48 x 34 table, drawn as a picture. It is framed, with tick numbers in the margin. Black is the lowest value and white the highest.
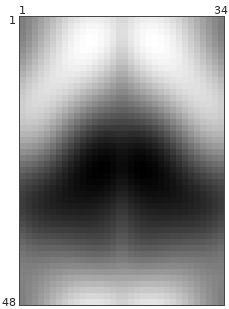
Ninth with the lowest average: centre. Grain: smooth. Mirror symmetry: left to right.
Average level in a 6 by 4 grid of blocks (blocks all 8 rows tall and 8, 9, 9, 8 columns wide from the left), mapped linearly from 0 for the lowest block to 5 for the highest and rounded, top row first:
4554 | 4444 | 3113 | 1001 | 1111 | 3443
